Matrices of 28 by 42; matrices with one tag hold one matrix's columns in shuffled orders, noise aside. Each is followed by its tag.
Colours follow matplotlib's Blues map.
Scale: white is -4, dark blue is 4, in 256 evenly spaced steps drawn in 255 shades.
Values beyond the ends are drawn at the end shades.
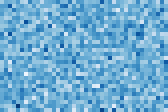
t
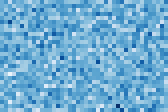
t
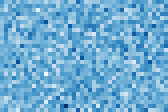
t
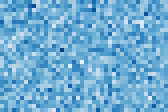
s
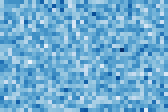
s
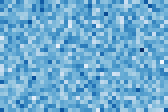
s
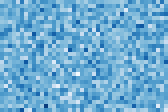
t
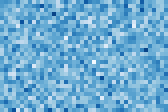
s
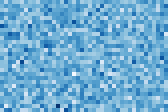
t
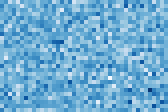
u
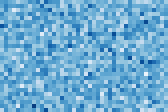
t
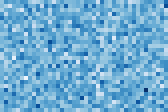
u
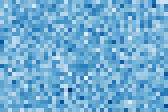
u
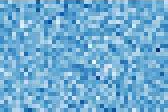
s
